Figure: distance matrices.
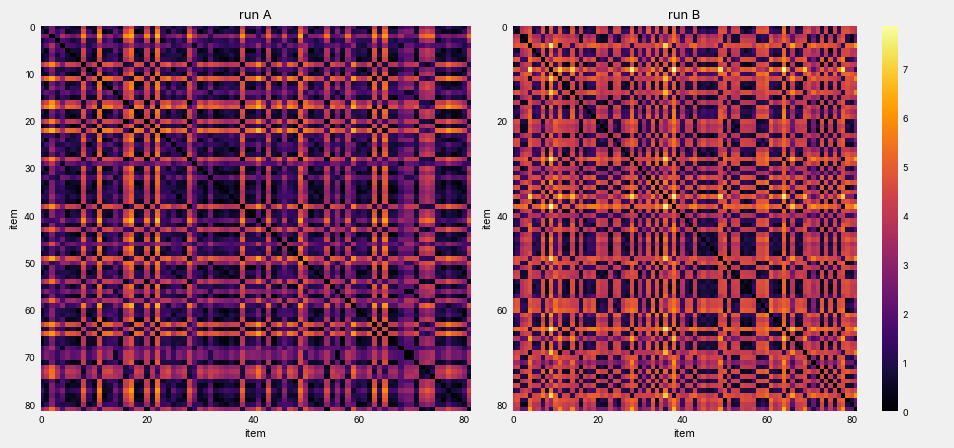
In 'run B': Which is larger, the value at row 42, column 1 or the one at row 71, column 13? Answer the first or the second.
the second
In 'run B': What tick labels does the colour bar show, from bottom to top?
0, 1, 2, 3, 4, 5, 6, 7
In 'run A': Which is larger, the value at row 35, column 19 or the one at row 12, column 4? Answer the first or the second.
the second
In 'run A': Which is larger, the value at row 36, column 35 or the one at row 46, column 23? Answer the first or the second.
the second
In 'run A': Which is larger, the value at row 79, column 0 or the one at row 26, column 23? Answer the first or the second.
the second
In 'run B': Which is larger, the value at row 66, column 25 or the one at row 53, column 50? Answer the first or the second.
the first
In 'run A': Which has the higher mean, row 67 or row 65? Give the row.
65
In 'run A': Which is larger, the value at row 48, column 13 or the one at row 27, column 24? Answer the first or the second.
the first
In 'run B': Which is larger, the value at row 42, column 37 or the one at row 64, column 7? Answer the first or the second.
the second
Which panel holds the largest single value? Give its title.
run B
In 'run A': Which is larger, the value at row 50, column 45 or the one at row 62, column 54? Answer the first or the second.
the second
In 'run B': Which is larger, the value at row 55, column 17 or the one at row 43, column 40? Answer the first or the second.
the second
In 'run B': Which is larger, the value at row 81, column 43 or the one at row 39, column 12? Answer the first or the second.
the first
